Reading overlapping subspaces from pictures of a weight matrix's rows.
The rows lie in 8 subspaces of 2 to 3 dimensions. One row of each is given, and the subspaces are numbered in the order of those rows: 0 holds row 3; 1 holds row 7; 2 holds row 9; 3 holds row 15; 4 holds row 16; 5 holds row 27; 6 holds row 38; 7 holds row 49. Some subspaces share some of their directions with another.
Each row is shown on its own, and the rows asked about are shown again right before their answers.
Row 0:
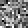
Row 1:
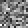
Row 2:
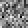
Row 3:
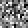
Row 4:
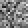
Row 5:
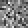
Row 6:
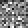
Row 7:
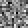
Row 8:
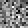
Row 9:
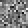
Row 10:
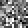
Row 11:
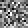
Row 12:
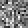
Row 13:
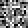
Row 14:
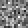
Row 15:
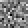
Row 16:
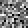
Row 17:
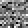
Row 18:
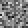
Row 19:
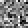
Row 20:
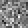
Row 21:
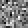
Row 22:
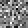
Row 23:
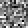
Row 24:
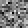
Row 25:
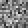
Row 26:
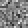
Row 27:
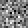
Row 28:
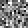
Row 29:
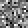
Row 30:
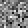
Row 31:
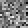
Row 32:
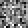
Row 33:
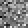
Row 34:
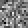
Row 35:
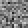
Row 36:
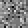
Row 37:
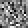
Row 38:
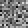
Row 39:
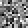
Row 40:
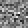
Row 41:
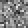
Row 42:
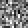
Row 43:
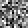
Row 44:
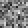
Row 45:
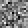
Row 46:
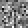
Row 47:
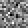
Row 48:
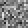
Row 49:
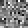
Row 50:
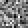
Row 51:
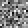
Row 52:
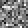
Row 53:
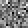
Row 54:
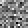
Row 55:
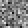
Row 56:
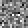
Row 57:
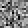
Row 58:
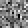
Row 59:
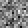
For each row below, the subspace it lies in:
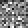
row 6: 6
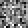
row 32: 2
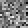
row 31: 1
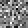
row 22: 6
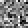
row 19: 7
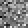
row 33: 2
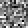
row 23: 2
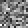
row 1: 6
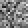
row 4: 3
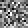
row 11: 3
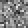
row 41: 2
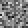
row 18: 1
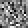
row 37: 5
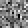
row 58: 0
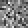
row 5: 3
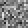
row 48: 0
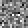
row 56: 4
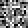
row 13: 2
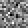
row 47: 3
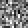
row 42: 0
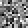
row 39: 4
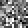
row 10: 4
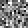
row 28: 7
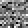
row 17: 6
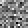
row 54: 6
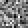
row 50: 7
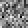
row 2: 0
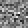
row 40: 4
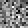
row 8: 1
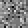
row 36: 2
